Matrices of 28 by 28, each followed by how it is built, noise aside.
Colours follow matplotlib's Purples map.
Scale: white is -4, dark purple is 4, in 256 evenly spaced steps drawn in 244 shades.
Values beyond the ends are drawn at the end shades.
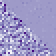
lower triangular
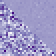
lower triangular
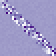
banded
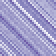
Toeplitz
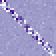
banded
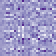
low rank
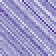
Toeplitz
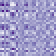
low rank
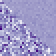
lower triangular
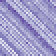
Toeplitz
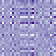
low rank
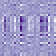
low rank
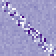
banded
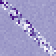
banded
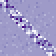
banded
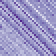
Toeplitz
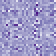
low rank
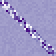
banded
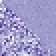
lower triangular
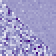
lower triangular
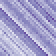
Toeplitz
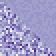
lower triangular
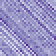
Toeplitz
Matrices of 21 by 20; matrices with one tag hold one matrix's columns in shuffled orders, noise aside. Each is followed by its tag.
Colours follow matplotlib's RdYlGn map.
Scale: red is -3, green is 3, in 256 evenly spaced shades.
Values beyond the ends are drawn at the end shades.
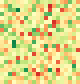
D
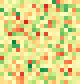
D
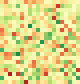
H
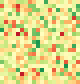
D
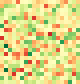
H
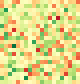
H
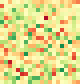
H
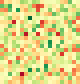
D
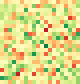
H
